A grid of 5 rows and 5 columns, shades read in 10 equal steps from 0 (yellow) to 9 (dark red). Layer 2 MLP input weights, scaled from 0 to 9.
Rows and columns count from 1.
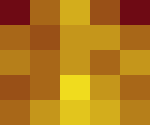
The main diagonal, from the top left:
9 6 3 3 4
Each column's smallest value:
4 3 0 2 3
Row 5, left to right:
5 3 1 2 4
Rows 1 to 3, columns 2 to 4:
5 2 6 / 6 3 3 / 5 3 5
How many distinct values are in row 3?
3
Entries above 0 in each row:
5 5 5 4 5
